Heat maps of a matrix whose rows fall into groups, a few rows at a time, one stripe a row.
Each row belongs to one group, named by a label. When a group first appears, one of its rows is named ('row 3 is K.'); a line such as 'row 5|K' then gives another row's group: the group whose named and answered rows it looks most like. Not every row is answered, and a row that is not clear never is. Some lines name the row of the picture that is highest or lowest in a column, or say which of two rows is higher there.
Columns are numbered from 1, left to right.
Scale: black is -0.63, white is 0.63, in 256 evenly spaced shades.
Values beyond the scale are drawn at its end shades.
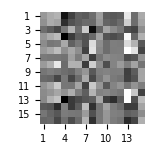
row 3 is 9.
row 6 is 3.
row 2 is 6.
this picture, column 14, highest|6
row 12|3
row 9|9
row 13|6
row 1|6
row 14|9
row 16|9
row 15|9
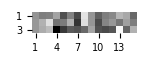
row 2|3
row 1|3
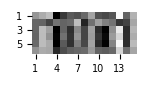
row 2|9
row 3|6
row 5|6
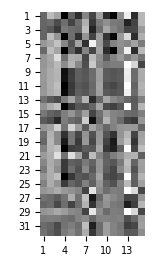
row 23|6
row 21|3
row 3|9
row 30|9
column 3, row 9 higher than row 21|No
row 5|3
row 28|9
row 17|3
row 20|6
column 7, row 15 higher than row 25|Yes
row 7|3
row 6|6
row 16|9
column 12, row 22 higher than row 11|Yes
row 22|6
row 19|6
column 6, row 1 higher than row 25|No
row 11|6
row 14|6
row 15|9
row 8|3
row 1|6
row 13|9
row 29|3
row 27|9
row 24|6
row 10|6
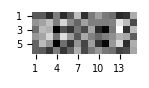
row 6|9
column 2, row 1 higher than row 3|No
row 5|6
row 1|9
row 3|6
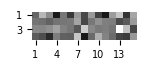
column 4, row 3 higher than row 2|Yes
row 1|6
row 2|9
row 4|9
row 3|3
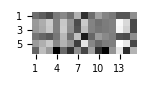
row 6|6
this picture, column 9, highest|6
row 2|3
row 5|3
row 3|3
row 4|9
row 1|9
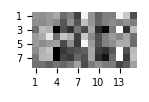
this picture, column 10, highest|8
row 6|6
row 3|6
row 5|3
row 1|3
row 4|3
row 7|6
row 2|3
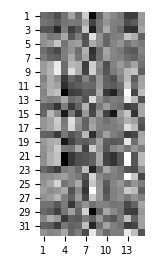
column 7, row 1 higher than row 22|Yes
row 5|3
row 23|9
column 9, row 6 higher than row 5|No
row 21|6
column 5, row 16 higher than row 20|Yes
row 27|3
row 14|9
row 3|9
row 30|6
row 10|6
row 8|3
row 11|6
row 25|3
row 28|9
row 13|3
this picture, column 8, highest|26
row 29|9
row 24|3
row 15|6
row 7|9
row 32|3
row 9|3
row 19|6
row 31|9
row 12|6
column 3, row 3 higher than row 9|No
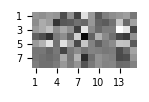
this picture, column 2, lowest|4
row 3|3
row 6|9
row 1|3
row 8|9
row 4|9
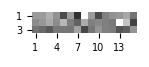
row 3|9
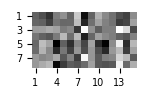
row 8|6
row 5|6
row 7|3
